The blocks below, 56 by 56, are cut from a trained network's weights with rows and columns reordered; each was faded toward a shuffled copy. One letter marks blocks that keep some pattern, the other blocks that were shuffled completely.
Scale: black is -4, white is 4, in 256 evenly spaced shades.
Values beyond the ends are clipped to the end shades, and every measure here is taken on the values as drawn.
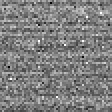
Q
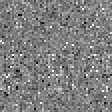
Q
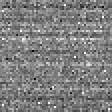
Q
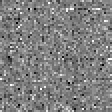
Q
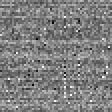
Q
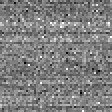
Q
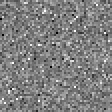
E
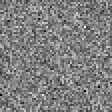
E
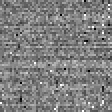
Q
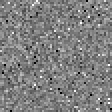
E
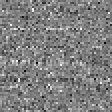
Q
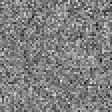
E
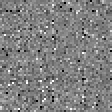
Q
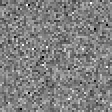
E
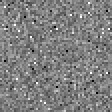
E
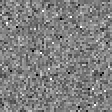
E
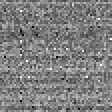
Q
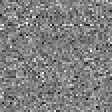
Q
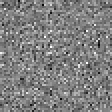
Q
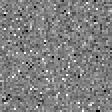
E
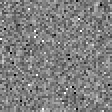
E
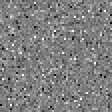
E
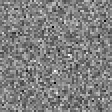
E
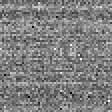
Q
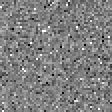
E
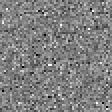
Q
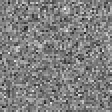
Q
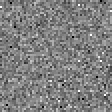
E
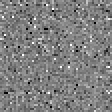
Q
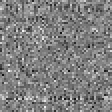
Q
